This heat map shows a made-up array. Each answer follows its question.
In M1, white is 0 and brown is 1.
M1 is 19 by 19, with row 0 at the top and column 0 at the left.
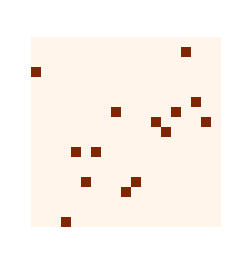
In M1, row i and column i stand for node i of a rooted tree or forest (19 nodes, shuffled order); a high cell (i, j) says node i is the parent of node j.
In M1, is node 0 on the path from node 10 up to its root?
no
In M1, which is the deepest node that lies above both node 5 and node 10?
14
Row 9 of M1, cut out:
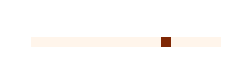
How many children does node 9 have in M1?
1
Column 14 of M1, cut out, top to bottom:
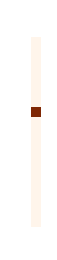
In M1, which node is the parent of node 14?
7
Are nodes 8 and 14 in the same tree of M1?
yes
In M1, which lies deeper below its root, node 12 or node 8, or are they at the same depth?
node 12
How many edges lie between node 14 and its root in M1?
1
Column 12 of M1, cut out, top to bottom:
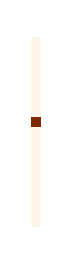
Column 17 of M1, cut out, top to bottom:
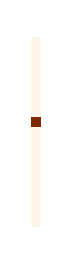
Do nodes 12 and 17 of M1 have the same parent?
yes
